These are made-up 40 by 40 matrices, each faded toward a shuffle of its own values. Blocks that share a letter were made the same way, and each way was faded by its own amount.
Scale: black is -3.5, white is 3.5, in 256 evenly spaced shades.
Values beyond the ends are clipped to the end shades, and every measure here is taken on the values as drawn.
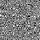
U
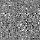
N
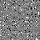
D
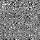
N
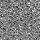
U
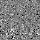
N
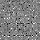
D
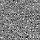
U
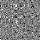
U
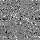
D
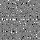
D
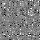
D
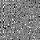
U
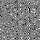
U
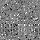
D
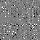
D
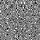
U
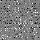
D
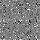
D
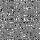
D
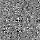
N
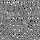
D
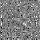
U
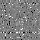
D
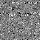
N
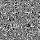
N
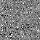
N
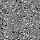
U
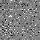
D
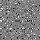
D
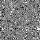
N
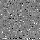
D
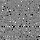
D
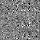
N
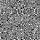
U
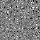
N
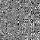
U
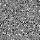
N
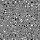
D
